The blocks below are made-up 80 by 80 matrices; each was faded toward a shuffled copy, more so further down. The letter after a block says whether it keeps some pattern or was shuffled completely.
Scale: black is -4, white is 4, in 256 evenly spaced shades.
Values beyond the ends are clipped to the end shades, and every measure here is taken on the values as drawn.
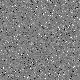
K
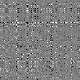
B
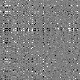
B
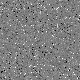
K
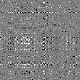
B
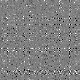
B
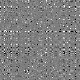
B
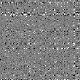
B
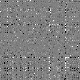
B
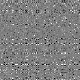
B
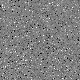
K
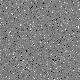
K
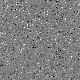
K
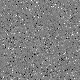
K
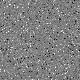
K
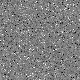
K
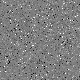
K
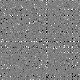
B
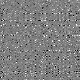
B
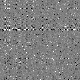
B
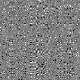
B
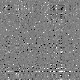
B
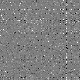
B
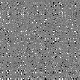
B
